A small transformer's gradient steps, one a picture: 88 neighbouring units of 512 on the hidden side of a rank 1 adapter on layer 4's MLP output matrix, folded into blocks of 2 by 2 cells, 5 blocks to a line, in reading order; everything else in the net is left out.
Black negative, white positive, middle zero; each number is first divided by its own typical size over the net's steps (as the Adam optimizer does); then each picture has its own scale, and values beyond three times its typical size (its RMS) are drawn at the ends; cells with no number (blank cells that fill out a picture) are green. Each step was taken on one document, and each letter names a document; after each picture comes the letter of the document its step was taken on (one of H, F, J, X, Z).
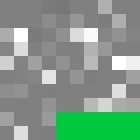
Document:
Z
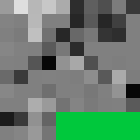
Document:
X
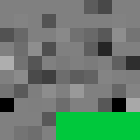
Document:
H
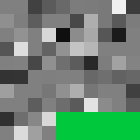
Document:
X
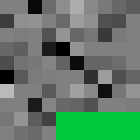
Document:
X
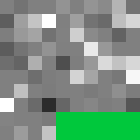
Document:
Z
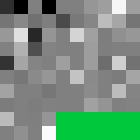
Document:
Z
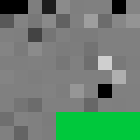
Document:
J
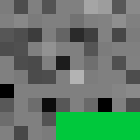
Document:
Z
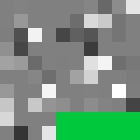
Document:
Z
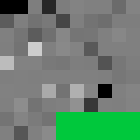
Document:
J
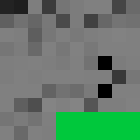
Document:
J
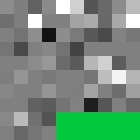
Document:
X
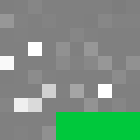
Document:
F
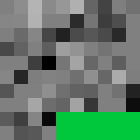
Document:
X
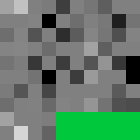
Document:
Z
